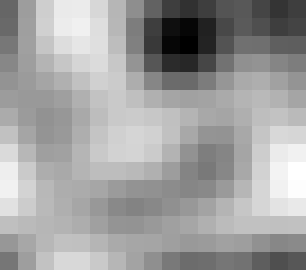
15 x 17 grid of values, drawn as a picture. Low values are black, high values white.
The top middle is the roughest part. No lone cell stands out from its neighbours. The field is mottled with small blotches. Overall the values sit about 60% of the way up the scale.
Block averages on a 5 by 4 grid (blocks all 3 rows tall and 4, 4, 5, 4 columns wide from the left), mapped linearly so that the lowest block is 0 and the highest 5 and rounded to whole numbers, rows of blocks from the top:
4401 / 3423 / 3444 / 4335 / 4433
